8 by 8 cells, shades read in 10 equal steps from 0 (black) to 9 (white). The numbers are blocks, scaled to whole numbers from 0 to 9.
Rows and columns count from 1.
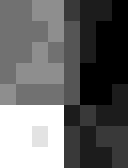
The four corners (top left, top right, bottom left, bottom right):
4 0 9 2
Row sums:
22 21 21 22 21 41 42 42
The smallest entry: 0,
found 10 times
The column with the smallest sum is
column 7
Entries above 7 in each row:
0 0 0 0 0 4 4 4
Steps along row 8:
same same same down down same up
